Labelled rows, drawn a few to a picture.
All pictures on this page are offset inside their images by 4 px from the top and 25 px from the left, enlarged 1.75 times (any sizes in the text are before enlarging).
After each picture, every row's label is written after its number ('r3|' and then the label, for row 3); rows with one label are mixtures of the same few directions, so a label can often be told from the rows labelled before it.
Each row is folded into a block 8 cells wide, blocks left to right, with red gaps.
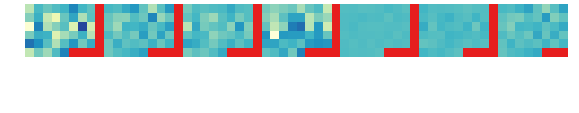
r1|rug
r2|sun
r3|rug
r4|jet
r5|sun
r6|rug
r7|sun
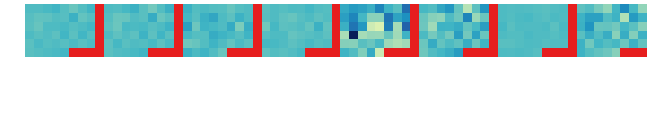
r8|sun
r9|sun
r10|rug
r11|rug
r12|jet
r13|sun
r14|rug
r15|sun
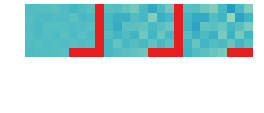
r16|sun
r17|sun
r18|sun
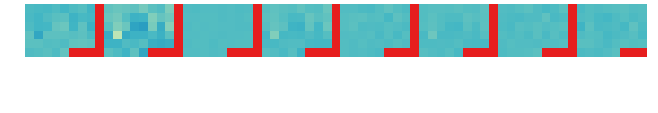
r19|jet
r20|jet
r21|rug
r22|jet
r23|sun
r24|jet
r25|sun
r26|rug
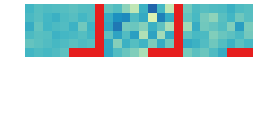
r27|rug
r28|sun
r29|rug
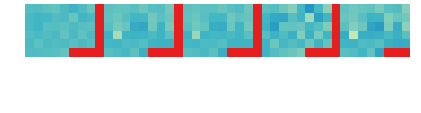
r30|sun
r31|jet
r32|jet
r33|sun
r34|jet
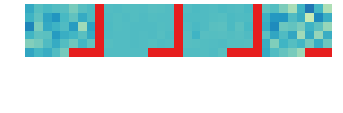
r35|rug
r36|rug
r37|jet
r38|sun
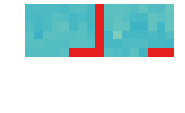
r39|jet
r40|jet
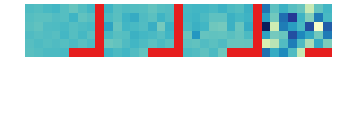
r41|sun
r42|rug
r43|jet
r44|rug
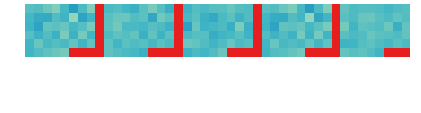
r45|sun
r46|sun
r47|rug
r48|sun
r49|rug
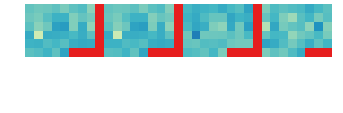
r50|jet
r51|jet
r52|jet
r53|rug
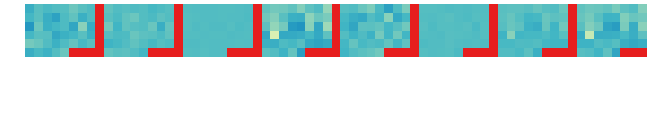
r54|rug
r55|rug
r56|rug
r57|jet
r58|sun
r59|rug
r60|jet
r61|jet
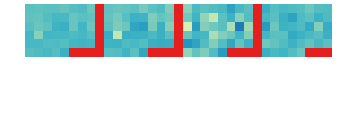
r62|jet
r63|jet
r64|rug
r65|rug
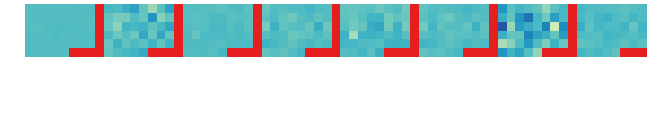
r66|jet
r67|sun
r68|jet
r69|rug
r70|jet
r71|rug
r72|rug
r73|rug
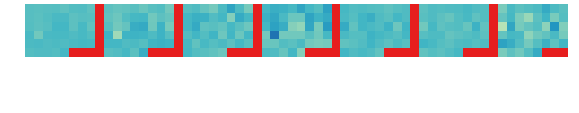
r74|jet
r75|jet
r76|sun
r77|jet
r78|rug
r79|rug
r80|rug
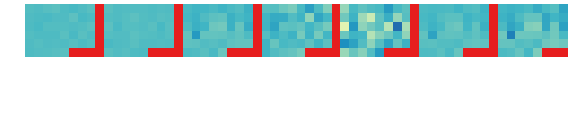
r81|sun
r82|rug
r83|jet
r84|sun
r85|rug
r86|jet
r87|jet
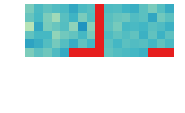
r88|rug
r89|sun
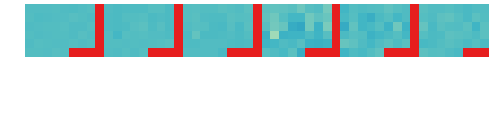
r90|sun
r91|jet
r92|jet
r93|jet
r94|rug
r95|rug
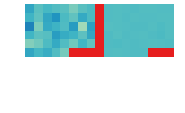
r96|rug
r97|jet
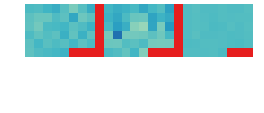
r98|sun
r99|jet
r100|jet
